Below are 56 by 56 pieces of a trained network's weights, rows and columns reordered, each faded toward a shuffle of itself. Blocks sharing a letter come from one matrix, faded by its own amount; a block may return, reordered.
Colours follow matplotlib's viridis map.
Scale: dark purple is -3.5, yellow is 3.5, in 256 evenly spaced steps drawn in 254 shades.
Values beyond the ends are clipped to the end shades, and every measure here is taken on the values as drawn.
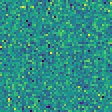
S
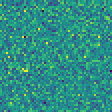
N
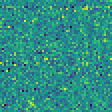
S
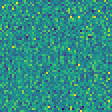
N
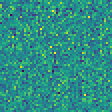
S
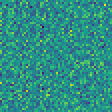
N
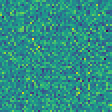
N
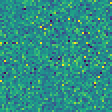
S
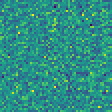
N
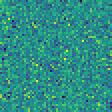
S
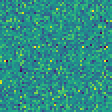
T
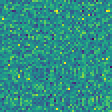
N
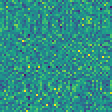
N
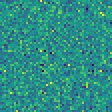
S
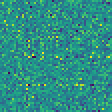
T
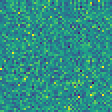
N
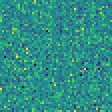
S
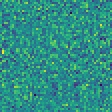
N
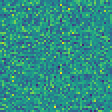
N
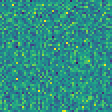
N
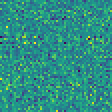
T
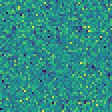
S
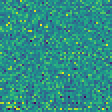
T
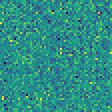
S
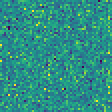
S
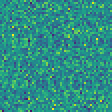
N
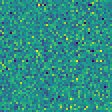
T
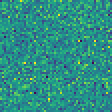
T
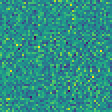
N
